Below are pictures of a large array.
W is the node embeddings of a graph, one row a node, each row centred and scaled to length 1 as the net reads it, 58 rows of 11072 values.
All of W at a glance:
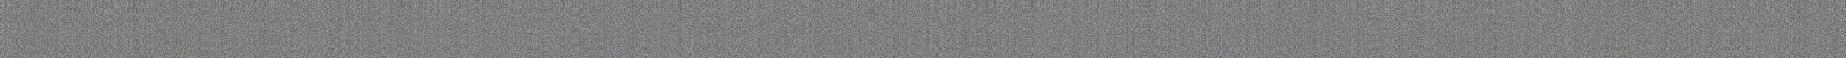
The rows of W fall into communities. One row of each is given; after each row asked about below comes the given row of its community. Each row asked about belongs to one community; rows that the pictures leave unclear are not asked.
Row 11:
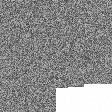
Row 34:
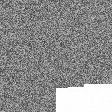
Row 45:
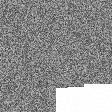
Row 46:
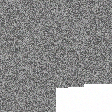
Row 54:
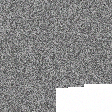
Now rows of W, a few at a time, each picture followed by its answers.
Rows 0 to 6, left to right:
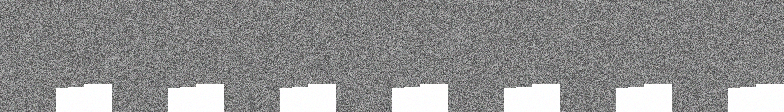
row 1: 46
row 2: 54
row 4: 45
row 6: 46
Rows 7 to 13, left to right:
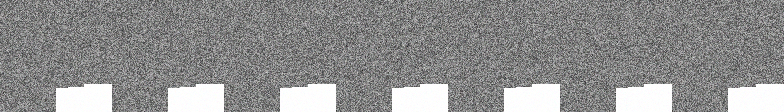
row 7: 46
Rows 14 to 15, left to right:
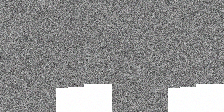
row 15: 46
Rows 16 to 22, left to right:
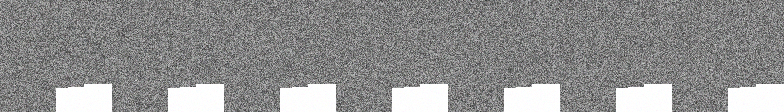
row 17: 54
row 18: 54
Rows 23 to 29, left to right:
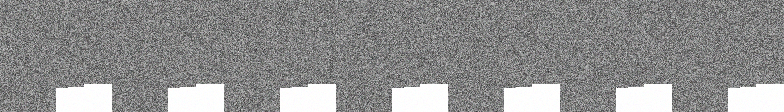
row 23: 45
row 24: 45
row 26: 11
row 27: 45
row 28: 46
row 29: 46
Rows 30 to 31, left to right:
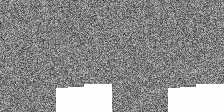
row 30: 45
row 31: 11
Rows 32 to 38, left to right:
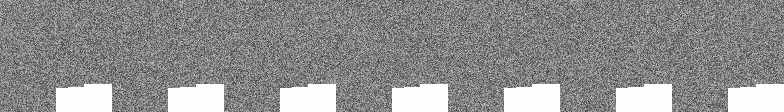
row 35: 54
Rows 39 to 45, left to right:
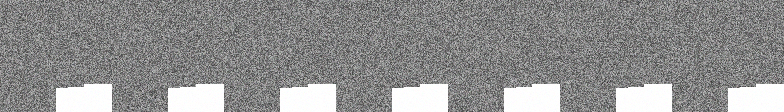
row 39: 45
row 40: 34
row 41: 54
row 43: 54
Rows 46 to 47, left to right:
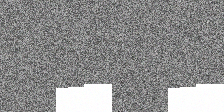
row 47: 45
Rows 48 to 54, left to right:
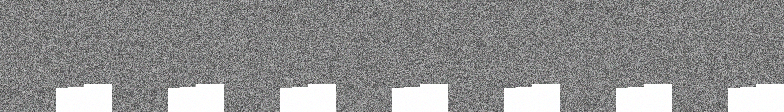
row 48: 34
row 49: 34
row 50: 54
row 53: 54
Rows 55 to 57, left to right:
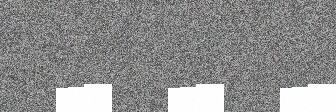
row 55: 46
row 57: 46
